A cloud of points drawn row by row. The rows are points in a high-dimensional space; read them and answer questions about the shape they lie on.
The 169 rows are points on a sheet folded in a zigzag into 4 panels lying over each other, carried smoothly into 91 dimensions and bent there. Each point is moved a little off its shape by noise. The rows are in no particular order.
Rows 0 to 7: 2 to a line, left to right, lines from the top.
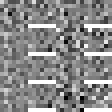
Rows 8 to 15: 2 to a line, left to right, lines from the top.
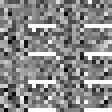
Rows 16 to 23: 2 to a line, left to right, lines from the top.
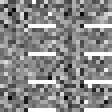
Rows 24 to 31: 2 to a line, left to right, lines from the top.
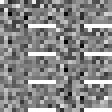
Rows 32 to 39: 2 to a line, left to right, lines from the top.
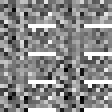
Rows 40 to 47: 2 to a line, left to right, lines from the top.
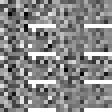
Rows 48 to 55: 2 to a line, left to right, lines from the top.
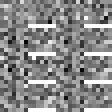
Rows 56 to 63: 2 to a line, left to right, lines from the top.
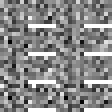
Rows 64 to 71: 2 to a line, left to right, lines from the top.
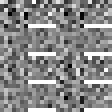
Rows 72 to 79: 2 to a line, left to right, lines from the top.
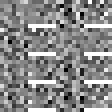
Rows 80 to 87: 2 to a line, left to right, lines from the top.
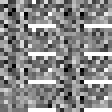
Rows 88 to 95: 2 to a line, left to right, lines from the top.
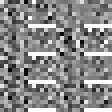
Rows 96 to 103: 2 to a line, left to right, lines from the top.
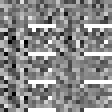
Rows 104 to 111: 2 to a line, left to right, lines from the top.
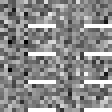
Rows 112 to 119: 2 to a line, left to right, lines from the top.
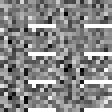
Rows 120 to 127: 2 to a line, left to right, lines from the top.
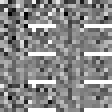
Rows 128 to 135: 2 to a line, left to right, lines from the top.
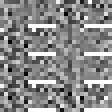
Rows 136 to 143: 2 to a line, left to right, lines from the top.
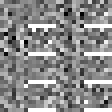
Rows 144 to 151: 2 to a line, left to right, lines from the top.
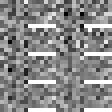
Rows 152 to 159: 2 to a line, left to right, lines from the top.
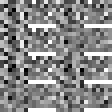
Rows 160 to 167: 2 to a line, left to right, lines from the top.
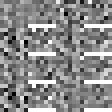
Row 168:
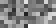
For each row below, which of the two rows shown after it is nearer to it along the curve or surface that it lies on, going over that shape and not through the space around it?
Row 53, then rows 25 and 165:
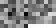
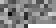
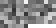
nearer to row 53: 165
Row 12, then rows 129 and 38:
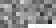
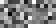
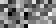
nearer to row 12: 129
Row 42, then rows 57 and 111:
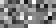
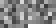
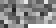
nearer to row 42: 57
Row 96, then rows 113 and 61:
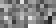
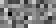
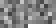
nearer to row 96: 113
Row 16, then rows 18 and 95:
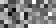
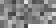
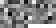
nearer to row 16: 18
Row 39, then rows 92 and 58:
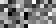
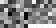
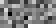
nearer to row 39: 92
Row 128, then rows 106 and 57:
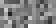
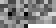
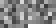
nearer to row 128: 57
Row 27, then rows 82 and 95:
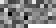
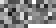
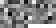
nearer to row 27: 82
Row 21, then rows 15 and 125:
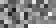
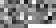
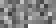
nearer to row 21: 125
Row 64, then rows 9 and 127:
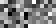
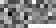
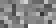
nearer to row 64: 127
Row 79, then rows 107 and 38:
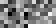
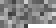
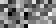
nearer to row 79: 38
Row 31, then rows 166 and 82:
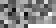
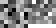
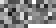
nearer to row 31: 166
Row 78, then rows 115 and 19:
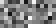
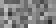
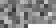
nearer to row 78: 115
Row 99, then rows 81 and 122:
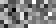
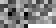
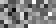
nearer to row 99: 122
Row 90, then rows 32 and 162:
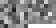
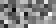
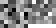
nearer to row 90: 162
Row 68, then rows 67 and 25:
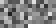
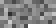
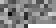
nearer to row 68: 67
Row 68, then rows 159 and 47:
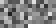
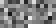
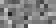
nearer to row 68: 47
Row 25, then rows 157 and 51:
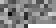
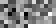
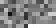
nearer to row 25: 51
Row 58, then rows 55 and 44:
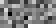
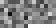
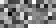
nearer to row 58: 44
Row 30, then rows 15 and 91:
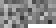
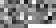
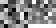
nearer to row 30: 15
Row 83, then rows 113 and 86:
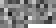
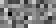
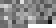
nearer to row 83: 113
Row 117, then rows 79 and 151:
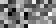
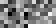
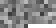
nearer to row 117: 79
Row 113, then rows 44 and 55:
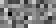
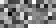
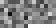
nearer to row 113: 44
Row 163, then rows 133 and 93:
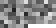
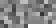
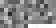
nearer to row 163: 133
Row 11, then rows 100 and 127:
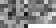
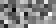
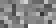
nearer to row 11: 100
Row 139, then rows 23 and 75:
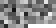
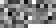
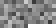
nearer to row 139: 75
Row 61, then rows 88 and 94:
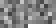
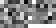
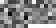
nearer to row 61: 94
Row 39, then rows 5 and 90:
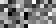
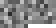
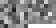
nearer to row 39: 90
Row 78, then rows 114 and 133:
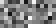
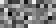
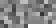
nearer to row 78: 114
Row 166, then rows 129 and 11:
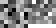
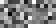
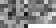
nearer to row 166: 11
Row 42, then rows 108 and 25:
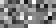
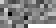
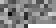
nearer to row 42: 108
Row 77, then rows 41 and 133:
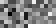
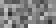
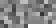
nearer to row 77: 133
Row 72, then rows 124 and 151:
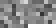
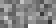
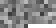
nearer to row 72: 151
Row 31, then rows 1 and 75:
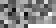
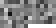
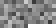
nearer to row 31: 75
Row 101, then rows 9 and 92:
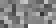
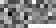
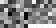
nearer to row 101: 92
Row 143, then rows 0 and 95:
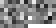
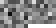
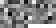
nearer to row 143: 95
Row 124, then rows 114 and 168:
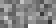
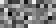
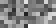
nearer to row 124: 114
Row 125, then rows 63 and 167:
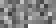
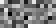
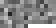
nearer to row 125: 167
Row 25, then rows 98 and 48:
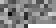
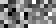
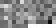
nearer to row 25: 98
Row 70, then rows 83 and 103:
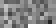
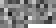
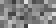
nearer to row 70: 83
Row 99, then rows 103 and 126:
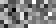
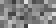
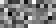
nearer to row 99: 103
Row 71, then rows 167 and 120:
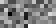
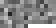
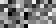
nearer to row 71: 120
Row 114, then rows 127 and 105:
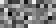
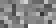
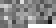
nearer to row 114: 105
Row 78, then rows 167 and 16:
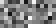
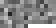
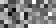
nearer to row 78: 167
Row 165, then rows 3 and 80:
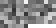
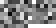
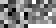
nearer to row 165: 80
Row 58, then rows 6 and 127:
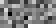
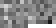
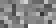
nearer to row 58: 6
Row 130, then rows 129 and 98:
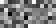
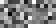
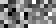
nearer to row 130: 129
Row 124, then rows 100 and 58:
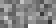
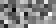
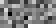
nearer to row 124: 58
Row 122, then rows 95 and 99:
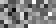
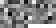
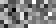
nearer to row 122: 99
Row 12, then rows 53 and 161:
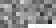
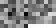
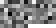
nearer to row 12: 161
